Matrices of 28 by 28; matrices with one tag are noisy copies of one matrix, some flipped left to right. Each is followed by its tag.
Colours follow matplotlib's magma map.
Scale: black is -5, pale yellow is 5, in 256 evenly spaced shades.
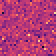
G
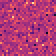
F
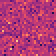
G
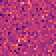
F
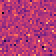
G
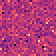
G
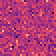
G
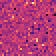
F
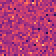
F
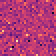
G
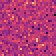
F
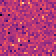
F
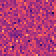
G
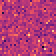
G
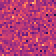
F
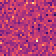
F
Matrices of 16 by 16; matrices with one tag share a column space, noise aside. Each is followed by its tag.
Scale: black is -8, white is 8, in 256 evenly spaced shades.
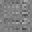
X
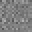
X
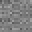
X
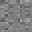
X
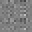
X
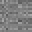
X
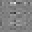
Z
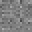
X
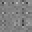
Z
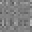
Z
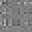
Z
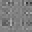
Z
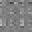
Z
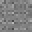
X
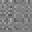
X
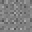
X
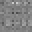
Z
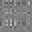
Z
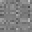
X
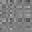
X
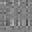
Z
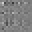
Z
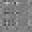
Z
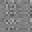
X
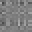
Z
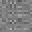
X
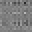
Z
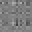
Z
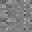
X
